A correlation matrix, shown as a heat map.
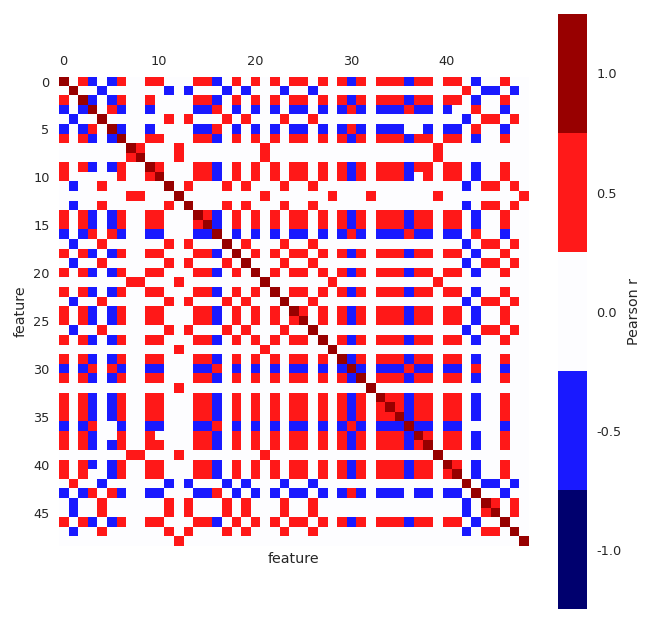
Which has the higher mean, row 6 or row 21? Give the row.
6
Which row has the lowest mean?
36
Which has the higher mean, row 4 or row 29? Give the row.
29
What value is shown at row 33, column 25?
0.5
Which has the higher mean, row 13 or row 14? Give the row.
14
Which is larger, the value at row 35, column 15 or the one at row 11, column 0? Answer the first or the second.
the first
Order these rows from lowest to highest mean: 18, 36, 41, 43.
36, 43, 18, 41
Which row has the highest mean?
41
